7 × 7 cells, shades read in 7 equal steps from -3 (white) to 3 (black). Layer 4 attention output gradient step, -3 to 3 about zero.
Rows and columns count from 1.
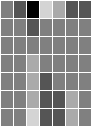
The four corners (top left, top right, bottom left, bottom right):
0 1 0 0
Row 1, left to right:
0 1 3 -2 -1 1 1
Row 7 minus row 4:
0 0 -1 1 1 -1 0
